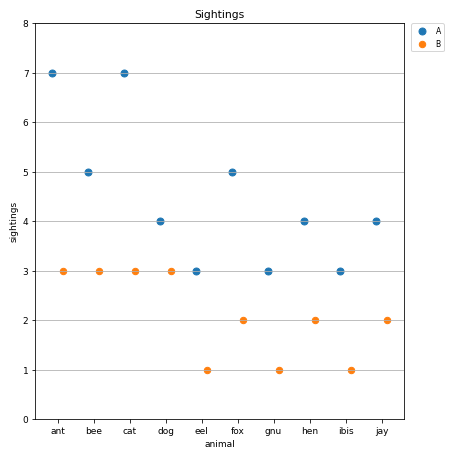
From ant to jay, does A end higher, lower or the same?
lower
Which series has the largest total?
A
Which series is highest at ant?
A
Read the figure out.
Title: Sightings
x-axis: animal, ticks ant bee cat dog eel fox gnu hen ibis jay
y-axis: sightings, ticks 0 1 2 3 4 5 6 7 8
Legend: A, B
Values:
A: 7 5 7 4 3 5 3 4 3 4
B: 3 3 3 3 1 2 1 2 1 2
